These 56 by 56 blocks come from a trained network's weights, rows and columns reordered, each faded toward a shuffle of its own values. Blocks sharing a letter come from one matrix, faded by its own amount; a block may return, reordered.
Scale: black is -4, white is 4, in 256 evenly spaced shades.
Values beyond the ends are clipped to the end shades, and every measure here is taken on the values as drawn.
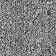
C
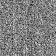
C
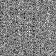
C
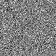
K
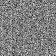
C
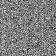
C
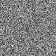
K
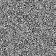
K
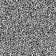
K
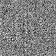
C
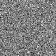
K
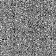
C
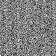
C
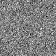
K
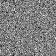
K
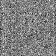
C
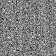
C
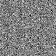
C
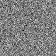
K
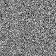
K
